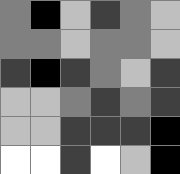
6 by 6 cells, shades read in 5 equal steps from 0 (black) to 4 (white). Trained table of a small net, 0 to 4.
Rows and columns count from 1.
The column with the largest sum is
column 1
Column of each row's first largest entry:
3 3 5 1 1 1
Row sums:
11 14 8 12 9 16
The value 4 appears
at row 6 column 1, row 6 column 2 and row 6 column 4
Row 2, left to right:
2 2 3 2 2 3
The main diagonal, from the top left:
2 2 1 1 1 0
